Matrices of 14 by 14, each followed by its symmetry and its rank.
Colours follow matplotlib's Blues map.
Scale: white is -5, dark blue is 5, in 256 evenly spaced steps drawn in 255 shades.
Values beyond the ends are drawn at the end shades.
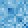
symmetric, rank three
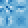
symmetric, rank two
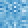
neither, rank three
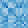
symmetric, rank three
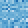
neither, rank three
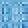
neither, rank two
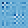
symmetric, rank two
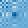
symmetric, rank two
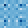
symmetric, rank two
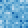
symmetric, rank three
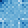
symmetric, rank three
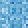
neither, rank three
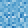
neither, rank three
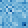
symmetric, rank three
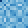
symmetric, rank three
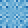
symmetric, rank two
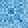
symmetric, rank three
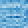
neither, rank three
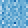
neither, rank three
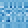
neither, rank two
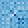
symmetric, rank three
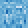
neither, rank three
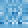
neither, rank two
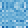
neither, rank two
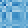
symmetric, rank two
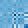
symmetric, rank two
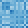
symmetric, rank two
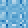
neither, rank two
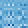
neither, rank two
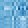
neither, rank two
